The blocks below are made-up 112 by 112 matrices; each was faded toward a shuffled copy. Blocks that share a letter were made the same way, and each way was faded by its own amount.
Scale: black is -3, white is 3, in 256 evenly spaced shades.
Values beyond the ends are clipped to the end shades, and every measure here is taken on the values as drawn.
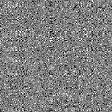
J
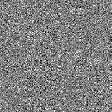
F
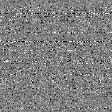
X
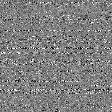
X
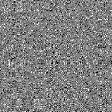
J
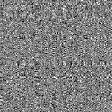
J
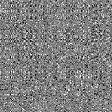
J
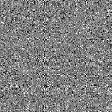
J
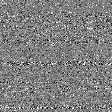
X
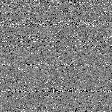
X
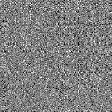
F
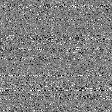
X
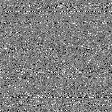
X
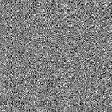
F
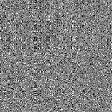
F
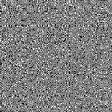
J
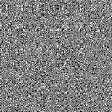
F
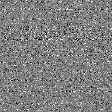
X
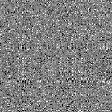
J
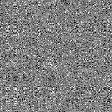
J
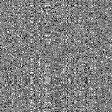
J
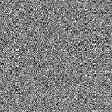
F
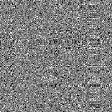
F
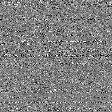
X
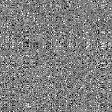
J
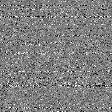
X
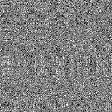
F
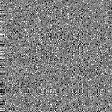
J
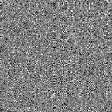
J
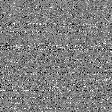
X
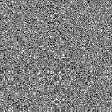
J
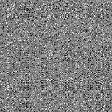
J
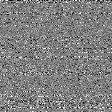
X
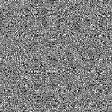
F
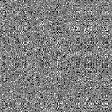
J
